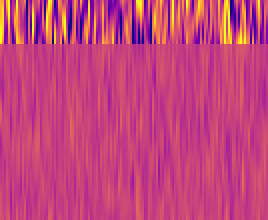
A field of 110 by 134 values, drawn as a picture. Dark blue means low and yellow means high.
A horizontal seam about 20% of the way down splits the table, and the bottom part is calmer. Neither half mirrors the other. There is no overall slope. On average the colour sits 50% of the way up the scale. The distribution is heavy-tailed on both sides. The grain runs up and down.
